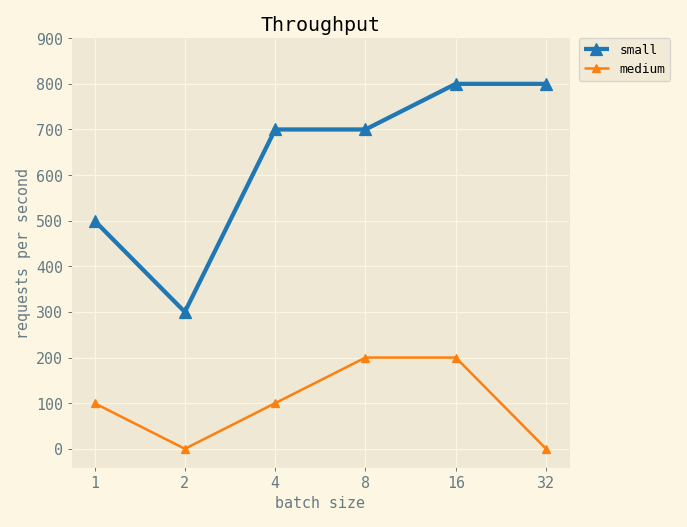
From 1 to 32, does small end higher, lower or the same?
higher
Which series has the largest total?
small
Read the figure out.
Title: Throughput
x-axis: batch size, ticks 1 2 4 8 16 32
y-axis: requests per second, ticks 0 100 200 300 400 500 600 700 800 900
Legend: small, medium
Values:
small: 500 300 700 700 800 800
medium: 100 0 100 200 200 0
